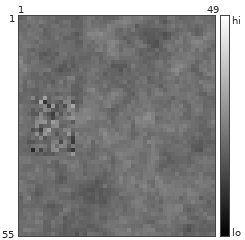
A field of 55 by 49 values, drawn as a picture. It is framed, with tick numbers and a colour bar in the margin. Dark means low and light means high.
Odd rows or columns: none. Mirror symmetry: none. Odd patch: rougher, in the middle left. Histogram: heavy tails on both sides. Roughest part: middle left. Slope: none.
